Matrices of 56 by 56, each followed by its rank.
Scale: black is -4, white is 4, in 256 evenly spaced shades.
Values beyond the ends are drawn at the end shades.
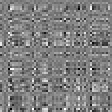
three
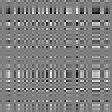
one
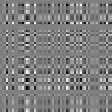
one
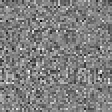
ten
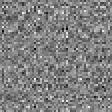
ten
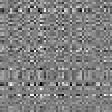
three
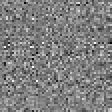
ten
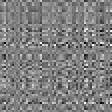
three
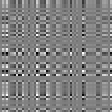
one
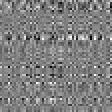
three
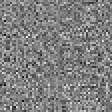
ten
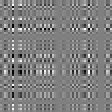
one
